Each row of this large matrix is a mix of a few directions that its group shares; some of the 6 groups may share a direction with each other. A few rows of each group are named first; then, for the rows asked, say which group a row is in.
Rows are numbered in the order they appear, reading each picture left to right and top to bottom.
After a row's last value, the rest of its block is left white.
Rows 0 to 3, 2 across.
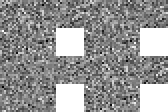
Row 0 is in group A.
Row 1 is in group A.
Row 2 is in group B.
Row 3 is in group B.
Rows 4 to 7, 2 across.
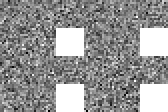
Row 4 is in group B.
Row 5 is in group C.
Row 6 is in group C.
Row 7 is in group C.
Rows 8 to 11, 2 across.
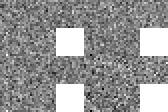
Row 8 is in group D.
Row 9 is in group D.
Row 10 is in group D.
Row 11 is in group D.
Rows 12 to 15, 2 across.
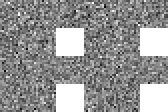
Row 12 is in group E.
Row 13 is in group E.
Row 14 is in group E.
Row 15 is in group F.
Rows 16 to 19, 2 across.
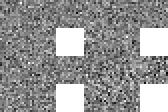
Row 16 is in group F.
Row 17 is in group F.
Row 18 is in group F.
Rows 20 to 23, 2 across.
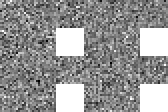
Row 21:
C
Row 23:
D
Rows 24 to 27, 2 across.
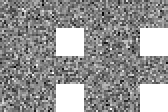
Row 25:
E
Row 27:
B
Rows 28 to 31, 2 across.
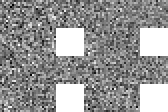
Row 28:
D
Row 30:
F
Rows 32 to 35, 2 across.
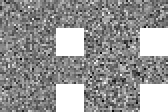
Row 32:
F
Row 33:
E
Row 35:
D
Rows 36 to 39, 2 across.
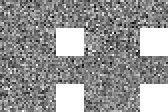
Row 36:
F
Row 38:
F
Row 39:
D
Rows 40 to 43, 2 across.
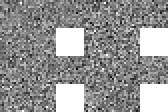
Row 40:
F
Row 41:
F
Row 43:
F
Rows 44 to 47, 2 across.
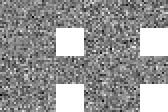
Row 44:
B
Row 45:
A
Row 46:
F
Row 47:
D
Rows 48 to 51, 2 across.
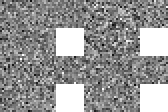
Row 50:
F
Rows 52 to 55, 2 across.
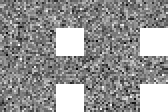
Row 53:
B
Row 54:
F
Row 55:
A
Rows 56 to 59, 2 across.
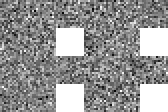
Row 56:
C
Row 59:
A
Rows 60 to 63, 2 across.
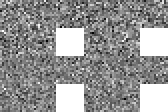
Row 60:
B
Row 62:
E
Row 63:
E
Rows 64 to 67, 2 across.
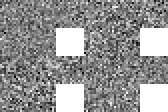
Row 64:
E
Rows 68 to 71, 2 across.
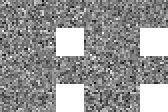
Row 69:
D
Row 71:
B
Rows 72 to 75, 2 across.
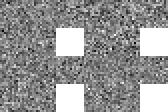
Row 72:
B
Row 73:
A
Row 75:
E
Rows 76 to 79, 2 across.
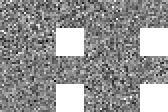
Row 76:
B
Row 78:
E
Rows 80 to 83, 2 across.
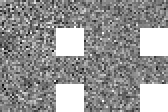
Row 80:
F
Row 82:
E
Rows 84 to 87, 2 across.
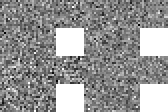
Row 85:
E
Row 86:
C
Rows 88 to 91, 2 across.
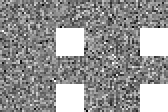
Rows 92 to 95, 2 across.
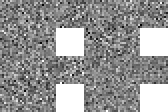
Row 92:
A
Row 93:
E
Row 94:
A
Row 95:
F
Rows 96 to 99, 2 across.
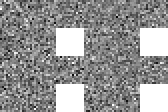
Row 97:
B
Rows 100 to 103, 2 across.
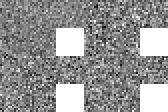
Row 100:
D
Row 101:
D
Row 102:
C
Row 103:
C
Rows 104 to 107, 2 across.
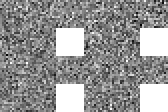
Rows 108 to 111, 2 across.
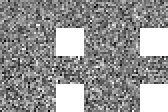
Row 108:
B
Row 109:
D
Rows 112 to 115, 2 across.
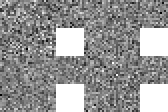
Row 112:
A
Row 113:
C
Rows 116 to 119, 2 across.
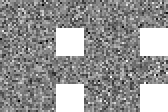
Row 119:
A
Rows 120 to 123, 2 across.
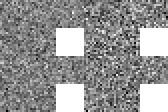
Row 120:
D
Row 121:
A
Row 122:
D
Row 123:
C
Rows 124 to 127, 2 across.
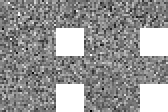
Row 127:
D
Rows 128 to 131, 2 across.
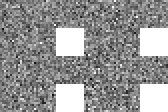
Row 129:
F
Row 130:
E
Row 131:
F
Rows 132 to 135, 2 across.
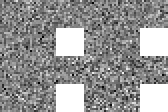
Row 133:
E
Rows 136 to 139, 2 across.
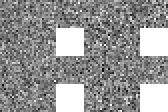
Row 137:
A
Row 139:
E
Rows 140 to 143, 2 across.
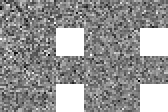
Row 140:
C
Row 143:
E
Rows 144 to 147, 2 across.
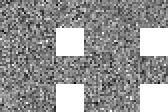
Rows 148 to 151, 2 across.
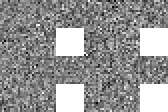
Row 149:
C
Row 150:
F
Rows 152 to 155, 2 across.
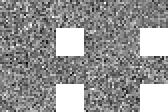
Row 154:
D
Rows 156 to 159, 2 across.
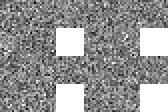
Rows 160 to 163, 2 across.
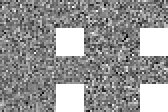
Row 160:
E
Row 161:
C
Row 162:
C
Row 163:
B
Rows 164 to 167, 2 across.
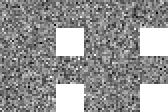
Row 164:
E
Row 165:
D
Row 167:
F
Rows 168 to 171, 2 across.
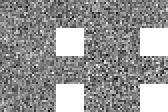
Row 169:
F
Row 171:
E
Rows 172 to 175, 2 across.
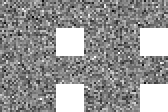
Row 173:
E
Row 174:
E
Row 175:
B
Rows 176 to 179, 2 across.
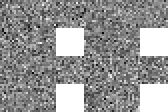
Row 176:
E
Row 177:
D
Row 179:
F
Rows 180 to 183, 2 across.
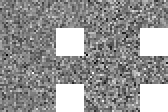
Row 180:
D
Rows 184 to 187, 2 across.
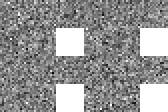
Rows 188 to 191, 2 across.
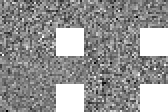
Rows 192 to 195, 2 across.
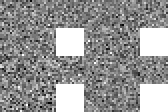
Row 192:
F
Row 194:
A
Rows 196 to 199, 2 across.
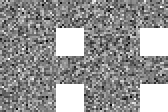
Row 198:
E
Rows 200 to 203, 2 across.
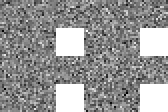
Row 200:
B
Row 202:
E
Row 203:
C
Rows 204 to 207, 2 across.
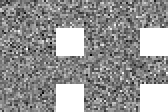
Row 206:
C
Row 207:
A
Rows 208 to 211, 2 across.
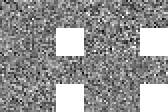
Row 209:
A
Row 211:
A
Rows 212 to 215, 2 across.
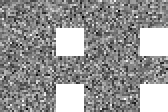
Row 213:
F
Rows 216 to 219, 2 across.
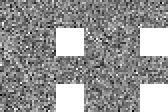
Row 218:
C
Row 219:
C
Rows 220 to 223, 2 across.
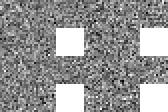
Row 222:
E
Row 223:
B
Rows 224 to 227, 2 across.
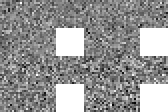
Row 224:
F
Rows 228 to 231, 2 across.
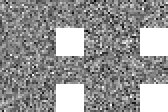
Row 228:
D
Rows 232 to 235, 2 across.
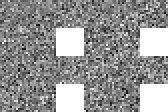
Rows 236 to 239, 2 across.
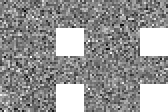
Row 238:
F
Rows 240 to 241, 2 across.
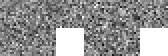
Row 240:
A
